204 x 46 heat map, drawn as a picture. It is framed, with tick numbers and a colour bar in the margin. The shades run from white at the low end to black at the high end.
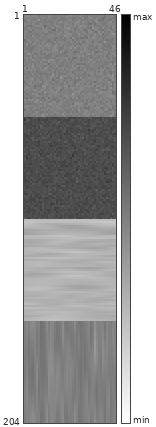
It is made of 4 by 1 panels. Panel 1,1: middling, fine-grained, faint in contrast. Panel 2,1: high, fine-grained, faint in contrast. Panel 3,1: low, streaked across, faint in contrast. Panel 4,1: middling, streaked downward, faint in contrast.
